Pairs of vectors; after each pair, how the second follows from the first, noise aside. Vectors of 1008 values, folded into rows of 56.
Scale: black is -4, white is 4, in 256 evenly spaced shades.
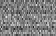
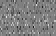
partly zeroed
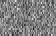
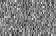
copied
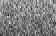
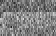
wrapped around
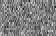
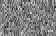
copied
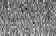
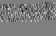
partly zeroed
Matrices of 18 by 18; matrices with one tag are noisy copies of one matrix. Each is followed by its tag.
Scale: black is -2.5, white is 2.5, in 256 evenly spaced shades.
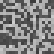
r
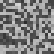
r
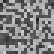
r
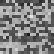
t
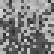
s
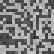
r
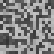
r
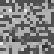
t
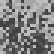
s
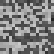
t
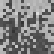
s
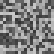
r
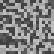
r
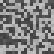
r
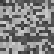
t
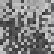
s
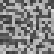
r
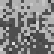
s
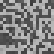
r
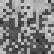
s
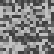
t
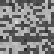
t
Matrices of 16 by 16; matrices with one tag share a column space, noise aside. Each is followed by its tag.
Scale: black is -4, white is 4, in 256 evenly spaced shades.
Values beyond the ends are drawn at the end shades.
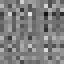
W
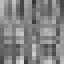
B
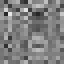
W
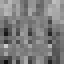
B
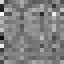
W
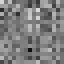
W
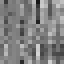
B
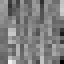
B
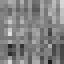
B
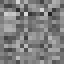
W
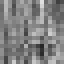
B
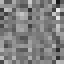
W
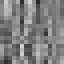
B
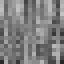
B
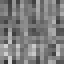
B
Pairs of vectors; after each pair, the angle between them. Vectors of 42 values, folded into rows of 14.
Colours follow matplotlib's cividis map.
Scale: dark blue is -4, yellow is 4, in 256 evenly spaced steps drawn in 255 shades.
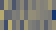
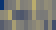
orthogonal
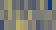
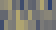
nearly parallel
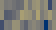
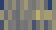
partly aligned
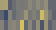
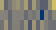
partly opposed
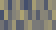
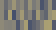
orthogonal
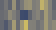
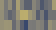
nearly opposite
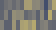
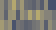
partly opposed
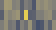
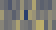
nearly opposite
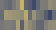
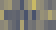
nearly opposite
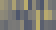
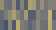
orthogonal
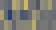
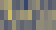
nearly opposite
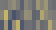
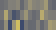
nearly parallel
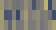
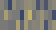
orthogonal
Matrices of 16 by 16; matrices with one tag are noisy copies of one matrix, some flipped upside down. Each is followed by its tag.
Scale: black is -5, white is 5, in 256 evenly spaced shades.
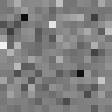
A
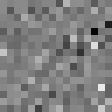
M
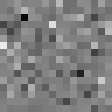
A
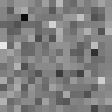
A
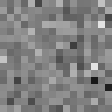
M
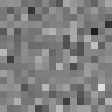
M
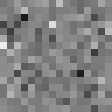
A
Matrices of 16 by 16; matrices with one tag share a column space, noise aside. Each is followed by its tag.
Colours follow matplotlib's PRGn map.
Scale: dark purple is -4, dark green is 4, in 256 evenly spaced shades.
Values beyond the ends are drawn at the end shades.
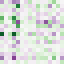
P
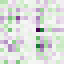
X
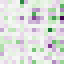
X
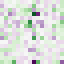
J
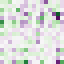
J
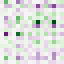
P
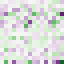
J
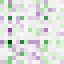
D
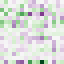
J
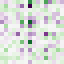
P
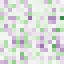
X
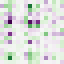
P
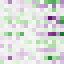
P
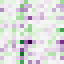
D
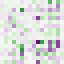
D
